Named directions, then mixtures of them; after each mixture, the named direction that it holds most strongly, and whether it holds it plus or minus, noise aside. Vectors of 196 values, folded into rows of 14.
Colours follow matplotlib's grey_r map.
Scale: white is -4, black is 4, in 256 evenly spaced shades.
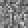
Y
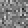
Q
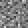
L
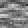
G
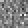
Q, plus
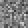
Y, plus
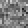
Q, plus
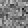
Q, plus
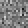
Q, plus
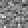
L, plus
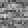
G, plus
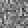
Q, plus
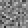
L, minus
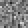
Y, plus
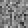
Y, minus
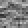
G, minus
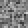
Y, minus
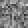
Y, minus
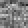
G, plus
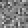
L, plus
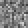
Y, plus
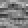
G, minus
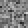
Y, minus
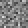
L, plus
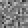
L, minus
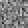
Q, plus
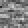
G, plus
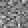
L, plus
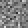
L, plus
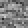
G, plus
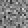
Q, minus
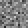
L, minus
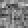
G, minus
